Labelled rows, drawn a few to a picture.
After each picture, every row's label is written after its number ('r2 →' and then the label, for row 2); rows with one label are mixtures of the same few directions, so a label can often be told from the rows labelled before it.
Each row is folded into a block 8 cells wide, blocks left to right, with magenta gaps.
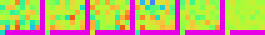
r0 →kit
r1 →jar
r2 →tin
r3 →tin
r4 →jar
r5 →jar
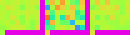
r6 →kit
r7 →tin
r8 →tin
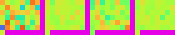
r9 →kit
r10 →jar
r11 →jar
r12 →jar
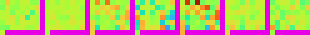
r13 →jar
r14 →jar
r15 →tin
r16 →tin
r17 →tin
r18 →kit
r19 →kit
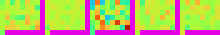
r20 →jar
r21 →kit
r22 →jar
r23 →jar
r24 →tin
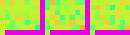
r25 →jar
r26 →jar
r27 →kit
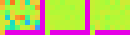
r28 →jar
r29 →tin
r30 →kit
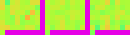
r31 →jar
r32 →kit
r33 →kit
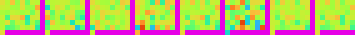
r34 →jar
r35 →tin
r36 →kit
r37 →kit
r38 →jar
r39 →kit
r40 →jar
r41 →jar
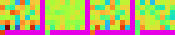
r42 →kit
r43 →kit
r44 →kit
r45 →tin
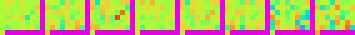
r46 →jar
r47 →kit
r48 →jar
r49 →tin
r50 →jar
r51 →kit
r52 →tin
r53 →kit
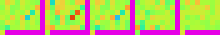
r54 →jar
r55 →jar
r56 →jar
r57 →kit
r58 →tin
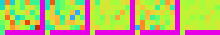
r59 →jar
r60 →jar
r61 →jar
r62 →kit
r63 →jar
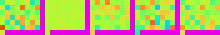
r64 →kit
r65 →kit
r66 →tin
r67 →kit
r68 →kit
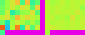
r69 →kit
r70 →jar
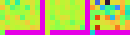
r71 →tin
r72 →jar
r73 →tin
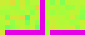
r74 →jar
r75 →tin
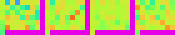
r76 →tin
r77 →jar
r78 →jar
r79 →tin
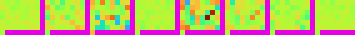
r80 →tin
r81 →tin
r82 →jar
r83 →kit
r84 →jar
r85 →jar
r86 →tin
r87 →tin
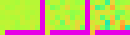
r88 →kit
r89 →kit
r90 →kit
